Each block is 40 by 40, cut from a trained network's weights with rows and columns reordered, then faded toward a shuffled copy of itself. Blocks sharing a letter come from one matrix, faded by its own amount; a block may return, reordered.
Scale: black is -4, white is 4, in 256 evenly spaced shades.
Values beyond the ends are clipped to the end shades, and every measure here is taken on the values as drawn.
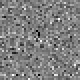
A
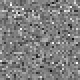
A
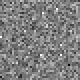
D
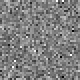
D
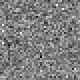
D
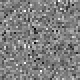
A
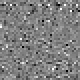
A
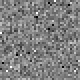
D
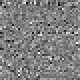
A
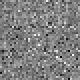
A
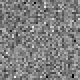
D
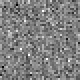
D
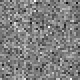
D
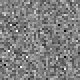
D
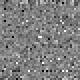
A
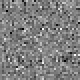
A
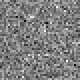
D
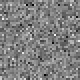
D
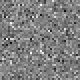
A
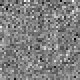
D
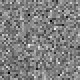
D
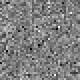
D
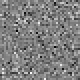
A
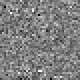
D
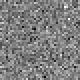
D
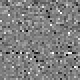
A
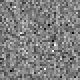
D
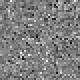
A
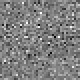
A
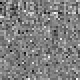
A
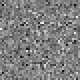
A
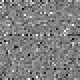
A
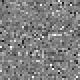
A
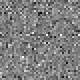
A
